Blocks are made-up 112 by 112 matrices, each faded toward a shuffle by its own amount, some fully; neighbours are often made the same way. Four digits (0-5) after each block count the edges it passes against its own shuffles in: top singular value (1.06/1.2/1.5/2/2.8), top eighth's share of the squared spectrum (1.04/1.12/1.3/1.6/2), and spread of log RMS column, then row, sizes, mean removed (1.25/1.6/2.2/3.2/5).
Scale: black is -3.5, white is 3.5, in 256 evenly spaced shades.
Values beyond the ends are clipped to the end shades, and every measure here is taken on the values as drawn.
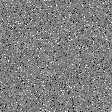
0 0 0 0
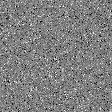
0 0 0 0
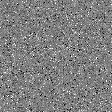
3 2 0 0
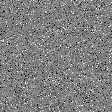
0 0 0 0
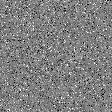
2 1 0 0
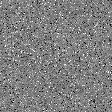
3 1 0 0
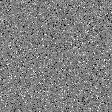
2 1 0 0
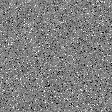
2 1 0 0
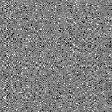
5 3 2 2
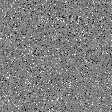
3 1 0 1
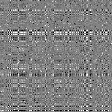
5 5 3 4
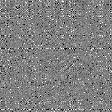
5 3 2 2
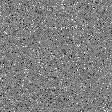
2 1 0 0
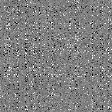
2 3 3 3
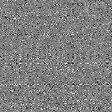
4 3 1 2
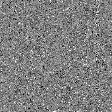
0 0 2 0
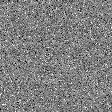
0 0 0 0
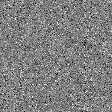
0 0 1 0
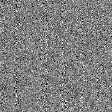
1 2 3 0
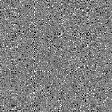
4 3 2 2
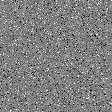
1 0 0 0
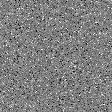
0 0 0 0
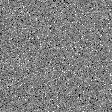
0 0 0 0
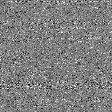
1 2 0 3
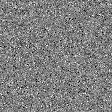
0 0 0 1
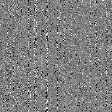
2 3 4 0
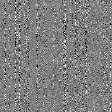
2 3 4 0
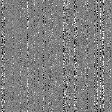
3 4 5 0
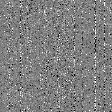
2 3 3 0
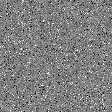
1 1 1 0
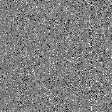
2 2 3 0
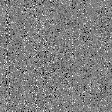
1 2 3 0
